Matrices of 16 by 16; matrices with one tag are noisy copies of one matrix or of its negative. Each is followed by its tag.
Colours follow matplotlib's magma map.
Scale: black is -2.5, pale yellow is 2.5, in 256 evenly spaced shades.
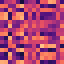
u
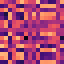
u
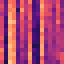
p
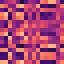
u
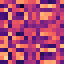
u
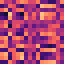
u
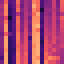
p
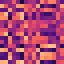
u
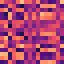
u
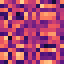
u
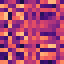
u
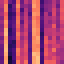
p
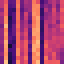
p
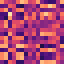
u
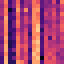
p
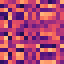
u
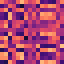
u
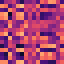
u
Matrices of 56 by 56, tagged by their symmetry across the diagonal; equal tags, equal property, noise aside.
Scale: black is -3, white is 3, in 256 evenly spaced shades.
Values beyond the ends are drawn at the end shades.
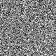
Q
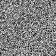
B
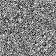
B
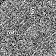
B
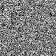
Q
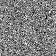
Q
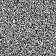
Q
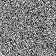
Q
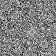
B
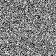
Q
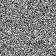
Q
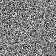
B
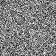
B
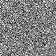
B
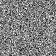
Q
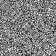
B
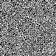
B
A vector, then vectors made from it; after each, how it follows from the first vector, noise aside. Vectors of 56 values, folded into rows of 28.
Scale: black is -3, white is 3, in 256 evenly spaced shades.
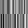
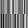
copied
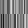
copied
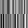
copied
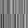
shrunk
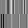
partly zeroed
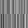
shrunk
